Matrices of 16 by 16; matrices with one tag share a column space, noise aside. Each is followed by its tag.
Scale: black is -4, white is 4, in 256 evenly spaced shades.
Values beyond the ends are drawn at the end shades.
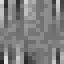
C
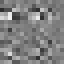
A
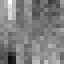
C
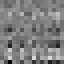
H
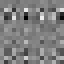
A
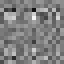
A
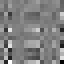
H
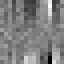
C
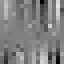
C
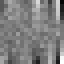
C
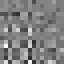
H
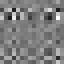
A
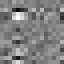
A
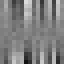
C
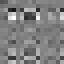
A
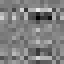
A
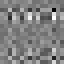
A
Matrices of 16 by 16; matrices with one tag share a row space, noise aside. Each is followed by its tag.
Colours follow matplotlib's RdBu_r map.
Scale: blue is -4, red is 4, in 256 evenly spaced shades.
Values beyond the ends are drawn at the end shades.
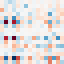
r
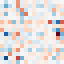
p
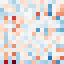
r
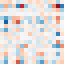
p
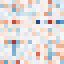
r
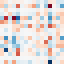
r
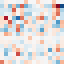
p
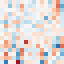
p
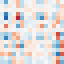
p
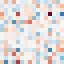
r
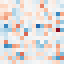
p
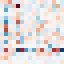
p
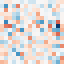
p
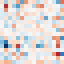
p
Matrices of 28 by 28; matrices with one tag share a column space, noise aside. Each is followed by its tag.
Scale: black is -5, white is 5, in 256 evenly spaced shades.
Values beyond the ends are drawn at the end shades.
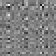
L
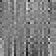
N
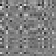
L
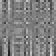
N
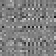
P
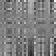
N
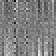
N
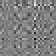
L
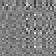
L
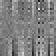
N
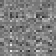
P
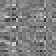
P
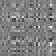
P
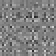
P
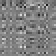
L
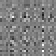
P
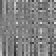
N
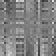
N
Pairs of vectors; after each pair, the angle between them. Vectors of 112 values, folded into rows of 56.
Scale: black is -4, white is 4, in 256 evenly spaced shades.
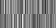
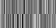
nearly opposite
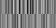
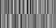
nearly parallel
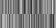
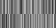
nearly opposite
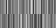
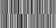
partly opposed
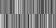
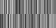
partly opposed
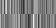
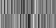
nearly parallel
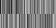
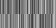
partly aligned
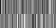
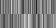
partly aligned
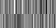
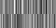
nearly parallel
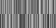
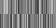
partly aligned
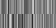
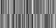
partly aligned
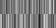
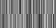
partly aligned
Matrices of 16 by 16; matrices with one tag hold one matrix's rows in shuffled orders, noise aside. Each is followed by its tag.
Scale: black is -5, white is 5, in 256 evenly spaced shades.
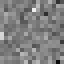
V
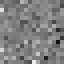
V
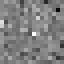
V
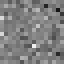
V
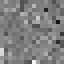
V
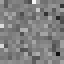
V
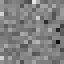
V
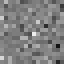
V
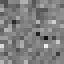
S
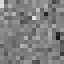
V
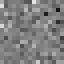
V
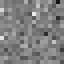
V
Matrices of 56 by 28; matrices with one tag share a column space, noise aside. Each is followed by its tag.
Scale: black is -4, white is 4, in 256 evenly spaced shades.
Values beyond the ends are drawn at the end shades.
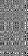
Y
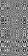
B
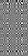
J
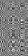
B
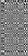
J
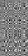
B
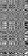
Y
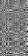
Y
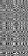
Y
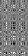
Y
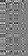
J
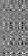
Y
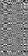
J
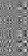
B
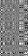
Y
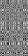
Y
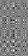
B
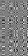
B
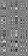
B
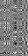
Y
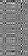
J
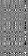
Y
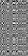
J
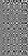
J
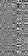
J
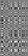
B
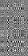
B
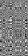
B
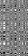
Y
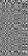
J
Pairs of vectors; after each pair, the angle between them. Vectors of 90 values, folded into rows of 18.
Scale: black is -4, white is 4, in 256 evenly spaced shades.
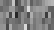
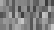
partly opposed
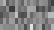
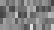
nearly parallel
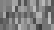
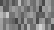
partly opposed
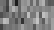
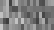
nearly opposite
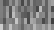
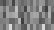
partly aligned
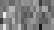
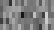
partly aligned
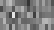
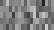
partly opposed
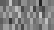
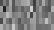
partly aligned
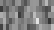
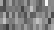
partly aligned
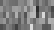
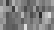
orthogonal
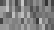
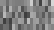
partly opposed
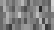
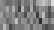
orthogonal
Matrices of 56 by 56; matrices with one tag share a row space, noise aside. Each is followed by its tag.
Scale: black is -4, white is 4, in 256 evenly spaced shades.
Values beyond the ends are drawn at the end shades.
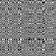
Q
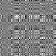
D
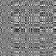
D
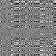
D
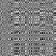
D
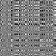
D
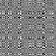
Q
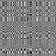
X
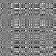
D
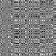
D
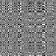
Q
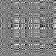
D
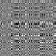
D
